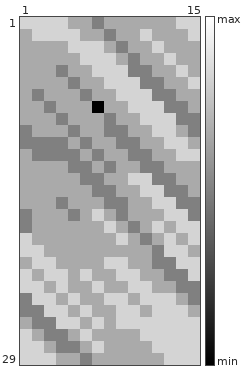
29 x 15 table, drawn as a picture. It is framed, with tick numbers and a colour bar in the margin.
Lone odd cells: 1, lower than its neighbours. Odd rows or columns: none. Mirror symmetry: none. Average level on the scale: 70%. Grain: diagonal, down to the right.
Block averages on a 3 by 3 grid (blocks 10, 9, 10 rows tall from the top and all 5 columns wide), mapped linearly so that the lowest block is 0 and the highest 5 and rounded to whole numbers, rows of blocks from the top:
2 2 3 / 0 0 3 / 4 4 5
